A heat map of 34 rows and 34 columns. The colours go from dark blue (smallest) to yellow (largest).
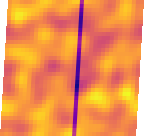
Most values sit high, with a long tail of low ones. The ninth with the lowest average is the centre. Overall the values sit about 70% of the way up the scale. Column 19 stands out from the rest.
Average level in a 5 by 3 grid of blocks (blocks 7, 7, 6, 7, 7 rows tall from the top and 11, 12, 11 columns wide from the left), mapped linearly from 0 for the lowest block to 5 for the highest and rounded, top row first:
513 / 422 / 303 / 325 / 433
